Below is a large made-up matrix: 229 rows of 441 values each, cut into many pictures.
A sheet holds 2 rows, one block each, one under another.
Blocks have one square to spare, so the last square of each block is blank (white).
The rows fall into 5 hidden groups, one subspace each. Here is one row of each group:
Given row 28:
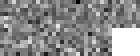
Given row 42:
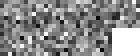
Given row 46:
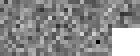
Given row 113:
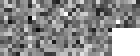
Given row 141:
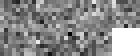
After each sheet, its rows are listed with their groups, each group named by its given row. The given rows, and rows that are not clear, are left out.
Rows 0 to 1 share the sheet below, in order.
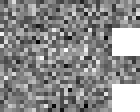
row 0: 141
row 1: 141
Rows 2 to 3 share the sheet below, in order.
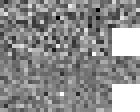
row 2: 42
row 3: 46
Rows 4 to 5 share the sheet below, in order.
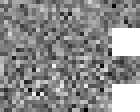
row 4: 46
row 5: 141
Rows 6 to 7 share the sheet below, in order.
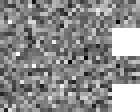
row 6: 113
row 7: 113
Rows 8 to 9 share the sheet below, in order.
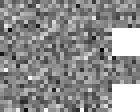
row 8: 42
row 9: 28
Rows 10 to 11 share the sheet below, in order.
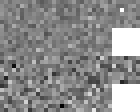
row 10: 46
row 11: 28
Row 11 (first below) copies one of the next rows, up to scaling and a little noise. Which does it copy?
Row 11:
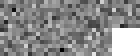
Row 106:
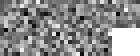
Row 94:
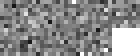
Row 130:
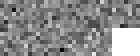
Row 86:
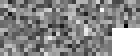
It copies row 130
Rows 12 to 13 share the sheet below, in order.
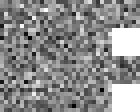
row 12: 141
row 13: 141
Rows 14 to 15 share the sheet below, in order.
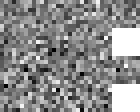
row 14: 141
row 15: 28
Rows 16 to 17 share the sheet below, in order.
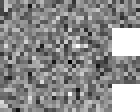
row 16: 42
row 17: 113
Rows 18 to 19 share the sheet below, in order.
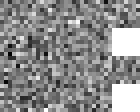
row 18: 42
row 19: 28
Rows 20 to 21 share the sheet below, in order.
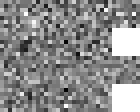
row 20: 28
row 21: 42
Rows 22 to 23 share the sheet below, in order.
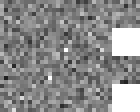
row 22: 42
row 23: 28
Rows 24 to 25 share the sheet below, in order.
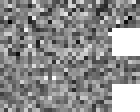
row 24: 113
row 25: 113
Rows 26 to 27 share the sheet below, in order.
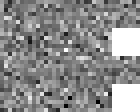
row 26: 42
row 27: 42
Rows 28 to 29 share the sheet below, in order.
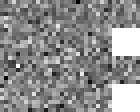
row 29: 28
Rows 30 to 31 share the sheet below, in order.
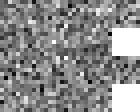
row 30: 113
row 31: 28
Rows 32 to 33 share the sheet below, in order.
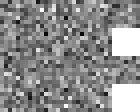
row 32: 46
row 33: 42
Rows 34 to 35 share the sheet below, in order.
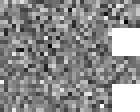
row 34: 46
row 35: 141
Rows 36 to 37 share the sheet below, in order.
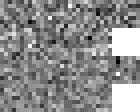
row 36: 113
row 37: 46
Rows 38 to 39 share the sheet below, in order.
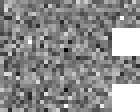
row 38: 42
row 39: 42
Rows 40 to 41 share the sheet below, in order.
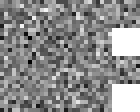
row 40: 141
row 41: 42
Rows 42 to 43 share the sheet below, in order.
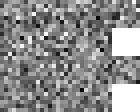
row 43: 46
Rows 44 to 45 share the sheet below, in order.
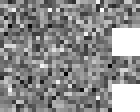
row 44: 28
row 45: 46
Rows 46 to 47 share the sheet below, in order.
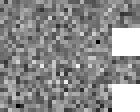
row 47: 46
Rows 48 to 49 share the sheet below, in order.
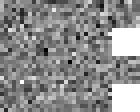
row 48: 141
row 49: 113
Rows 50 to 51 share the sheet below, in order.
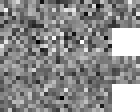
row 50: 141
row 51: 42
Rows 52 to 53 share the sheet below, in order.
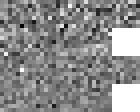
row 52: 113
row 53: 46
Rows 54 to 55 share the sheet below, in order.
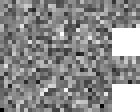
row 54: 141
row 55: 42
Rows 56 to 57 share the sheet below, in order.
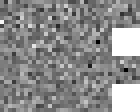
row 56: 46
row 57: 46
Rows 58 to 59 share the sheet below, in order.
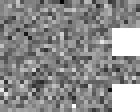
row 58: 141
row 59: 141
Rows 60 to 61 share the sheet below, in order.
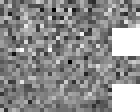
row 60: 46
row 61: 113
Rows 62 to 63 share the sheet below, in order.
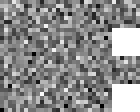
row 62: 141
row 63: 42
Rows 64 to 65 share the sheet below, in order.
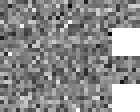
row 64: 113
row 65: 28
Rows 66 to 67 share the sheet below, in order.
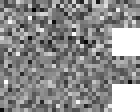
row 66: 113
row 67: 42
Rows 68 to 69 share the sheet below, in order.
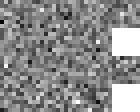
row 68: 46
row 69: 42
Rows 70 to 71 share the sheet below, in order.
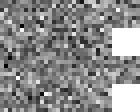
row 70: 113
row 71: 42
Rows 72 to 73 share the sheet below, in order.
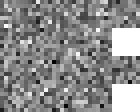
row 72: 28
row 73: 42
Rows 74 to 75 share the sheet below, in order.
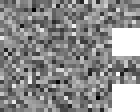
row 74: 113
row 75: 46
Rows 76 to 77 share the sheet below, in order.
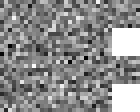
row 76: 42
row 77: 113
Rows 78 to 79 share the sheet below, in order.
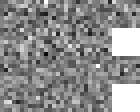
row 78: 28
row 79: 42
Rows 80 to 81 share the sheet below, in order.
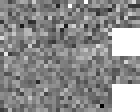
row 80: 113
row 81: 42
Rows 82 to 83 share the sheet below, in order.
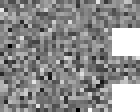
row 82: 42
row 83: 28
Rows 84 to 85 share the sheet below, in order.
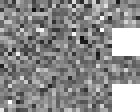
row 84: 113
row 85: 42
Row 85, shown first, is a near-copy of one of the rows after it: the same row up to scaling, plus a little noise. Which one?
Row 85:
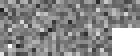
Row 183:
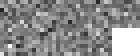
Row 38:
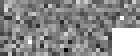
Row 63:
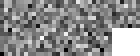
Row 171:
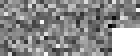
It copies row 183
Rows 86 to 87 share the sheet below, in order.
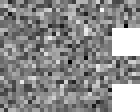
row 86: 28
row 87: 113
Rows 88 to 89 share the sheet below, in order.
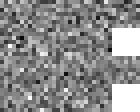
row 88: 42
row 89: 42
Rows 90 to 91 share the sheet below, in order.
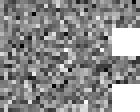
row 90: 42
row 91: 113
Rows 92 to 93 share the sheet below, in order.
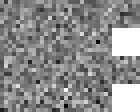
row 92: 46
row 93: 42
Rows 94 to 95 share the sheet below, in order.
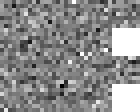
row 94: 28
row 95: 113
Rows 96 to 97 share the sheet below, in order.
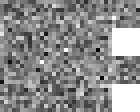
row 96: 42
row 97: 141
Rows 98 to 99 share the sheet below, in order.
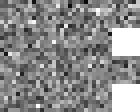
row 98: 113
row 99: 46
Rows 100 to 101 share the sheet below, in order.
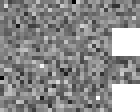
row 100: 28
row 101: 46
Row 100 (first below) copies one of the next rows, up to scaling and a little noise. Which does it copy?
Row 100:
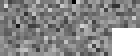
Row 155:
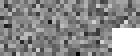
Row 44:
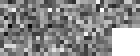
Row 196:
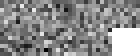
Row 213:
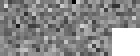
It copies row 213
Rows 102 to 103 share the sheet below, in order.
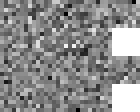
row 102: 113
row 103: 28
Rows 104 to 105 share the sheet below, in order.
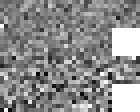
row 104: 141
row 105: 113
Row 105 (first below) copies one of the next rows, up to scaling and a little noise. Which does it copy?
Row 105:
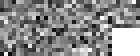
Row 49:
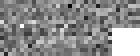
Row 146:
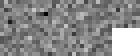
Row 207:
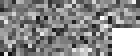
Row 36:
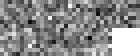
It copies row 207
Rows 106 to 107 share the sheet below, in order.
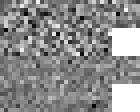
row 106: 28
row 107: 113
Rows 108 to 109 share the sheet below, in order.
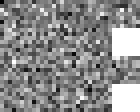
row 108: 46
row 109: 28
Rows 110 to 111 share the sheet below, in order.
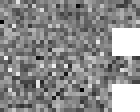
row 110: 46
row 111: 46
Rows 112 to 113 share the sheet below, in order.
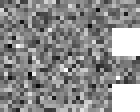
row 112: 42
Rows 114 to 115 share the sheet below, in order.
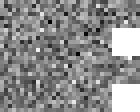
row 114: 28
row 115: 46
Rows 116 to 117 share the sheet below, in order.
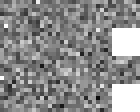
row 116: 28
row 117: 46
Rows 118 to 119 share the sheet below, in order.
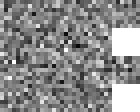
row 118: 42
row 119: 141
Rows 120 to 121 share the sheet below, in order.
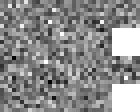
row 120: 141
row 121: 46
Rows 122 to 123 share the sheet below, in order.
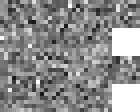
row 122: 113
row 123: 46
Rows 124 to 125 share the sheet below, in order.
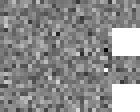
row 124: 28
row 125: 28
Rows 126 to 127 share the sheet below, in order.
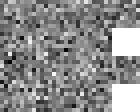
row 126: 42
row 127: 141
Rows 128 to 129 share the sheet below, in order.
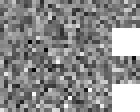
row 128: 141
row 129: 42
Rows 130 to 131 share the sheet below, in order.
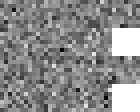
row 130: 28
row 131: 141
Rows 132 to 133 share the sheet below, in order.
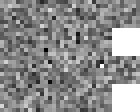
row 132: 141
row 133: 28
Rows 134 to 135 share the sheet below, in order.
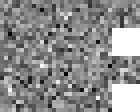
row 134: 46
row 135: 46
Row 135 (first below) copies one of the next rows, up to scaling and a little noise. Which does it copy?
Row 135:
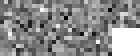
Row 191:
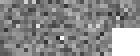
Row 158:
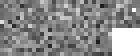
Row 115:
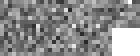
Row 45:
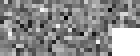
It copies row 45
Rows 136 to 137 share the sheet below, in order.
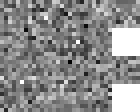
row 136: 113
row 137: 113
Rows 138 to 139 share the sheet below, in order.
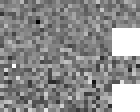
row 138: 28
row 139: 28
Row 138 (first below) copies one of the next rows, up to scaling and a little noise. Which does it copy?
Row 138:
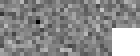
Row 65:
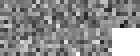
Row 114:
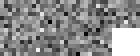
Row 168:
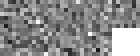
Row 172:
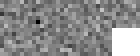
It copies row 172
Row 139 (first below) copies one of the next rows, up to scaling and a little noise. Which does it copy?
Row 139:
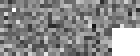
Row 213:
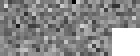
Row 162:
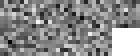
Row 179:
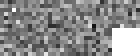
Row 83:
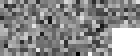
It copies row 179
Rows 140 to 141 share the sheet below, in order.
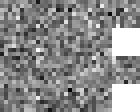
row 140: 46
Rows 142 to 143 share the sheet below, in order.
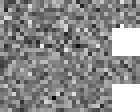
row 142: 42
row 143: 46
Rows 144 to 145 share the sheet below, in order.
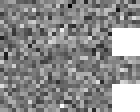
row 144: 113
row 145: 28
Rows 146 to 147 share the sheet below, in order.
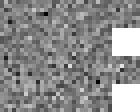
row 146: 113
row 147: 46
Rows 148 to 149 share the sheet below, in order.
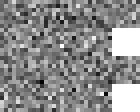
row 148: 42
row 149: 141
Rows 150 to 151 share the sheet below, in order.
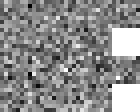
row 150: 42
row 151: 113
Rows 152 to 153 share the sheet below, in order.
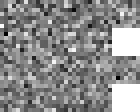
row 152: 141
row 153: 113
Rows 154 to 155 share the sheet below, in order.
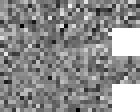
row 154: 113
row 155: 28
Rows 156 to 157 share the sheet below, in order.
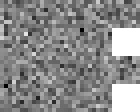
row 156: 141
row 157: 46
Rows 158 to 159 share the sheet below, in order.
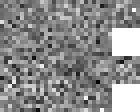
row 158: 46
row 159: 46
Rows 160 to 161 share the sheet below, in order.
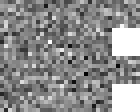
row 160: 28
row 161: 113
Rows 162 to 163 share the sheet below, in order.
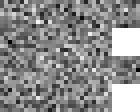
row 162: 28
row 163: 141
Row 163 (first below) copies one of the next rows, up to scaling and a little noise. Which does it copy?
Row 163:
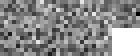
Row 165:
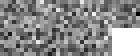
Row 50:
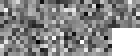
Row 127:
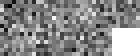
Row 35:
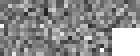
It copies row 165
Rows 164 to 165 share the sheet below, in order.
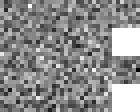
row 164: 42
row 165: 141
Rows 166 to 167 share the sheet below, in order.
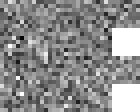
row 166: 42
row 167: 42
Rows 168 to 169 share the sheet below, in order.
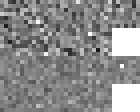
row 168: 28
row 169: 46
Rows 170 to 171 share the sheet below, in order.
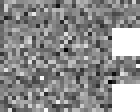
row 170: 42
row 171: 42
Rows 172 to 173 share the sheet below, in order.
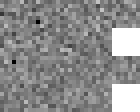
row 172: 28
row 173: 141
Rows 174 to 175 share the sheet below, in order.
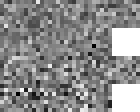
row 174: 28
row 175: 141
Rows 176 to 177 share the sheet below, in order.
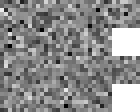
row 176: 42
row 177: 42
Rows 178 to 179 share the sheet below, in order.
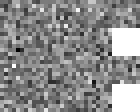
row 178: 46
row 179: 28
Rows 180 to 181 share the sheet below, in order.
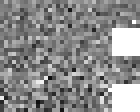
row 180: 46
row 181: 141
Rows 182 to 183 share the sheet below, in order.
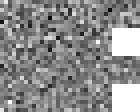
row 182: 46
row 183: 42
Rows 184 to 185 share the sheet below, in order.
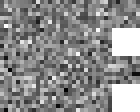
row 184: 28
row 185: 46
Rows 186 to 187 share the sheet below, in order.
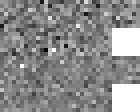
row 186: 141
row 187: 141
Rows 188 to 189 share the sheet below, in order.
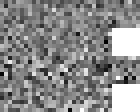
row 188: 141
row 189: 113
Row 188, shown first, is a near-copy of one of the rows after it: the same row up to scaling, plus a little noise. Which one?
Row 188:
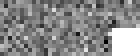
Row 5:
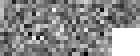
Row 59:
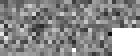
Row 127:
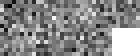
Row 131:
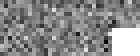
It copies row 131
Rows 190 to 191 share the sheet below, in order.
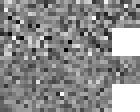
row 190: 42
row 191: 46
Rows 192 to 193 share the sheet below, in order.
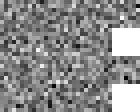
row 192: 42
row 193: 46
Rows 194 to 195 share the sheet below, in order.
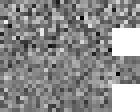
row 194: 28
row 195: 141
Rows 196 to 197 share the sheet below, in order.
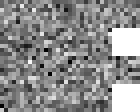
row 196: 28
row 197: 113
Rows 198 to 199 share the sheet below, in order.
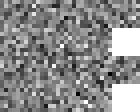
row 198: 42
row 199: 141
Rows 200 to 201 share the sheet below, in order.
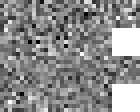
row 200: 141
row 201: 42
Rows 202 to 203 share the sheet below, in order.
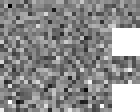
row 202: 141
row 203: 42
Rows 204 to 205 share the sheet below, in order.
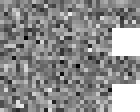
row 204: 46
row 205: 46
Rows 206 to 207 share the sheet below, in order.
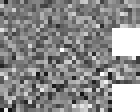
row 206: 28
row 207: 113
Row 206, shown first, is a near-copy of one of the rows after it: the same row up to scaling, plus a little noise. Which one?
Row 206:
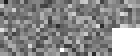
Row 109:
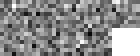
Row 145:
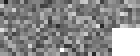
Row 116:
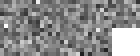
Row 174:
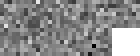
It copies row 145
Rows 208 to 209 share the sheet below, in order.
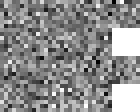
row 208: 141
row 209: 141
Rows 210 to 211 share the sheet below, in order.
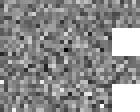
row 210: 42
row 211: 141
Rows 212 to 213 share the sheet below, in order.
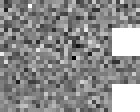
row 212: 42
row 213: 28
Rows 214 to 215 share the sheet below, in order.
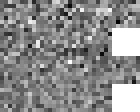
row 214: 113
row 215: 113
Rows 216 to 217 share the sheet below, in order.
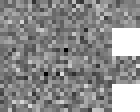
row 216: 113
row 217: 42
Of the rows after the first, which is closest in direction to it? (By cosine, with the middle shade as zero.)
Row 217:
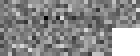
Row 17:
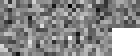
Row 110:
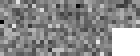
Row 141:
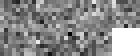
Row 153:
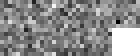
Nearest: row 17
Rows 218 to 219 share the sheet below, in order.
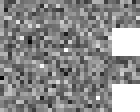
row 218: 42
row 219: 46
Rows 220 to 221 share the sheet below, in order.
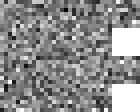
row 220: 46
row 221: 46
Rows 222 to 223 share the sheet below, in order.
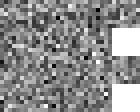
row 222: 42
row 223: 141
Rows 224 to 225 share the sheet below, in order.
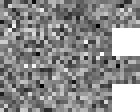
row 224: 46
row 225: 113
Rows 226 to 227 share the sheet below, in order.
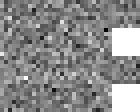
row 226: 42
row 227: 42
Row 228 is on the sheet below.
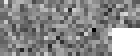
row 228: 46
